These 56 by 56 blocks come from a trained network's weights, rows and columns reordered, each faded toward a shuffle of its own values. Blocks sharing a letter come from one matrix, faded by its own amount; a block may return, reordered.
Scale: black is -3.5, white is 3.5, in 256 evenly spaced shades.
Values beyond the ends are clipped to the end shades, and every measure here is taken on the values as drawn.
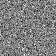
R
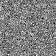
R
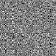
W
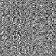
W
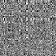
W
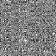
W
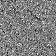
R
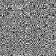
W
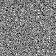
R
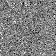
R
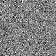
R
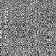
W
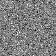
R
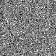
R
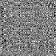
W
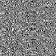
W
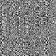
W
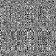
W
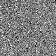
R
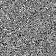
R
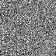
R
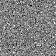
R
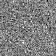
R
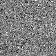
R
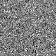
R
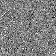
R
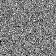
R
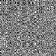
W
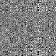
W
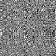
W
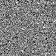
R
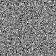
R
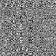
W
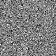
R
